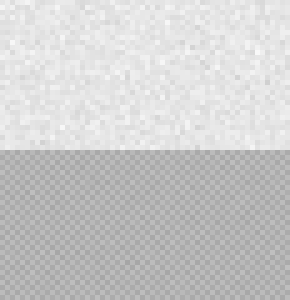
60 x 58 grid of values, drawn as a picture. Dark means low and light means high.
It is made of 2 by 1 panels. Panel 1,1: very high, fine-grained, faint in contrast. Panel 2,1: high, checkered, faint in contrast.
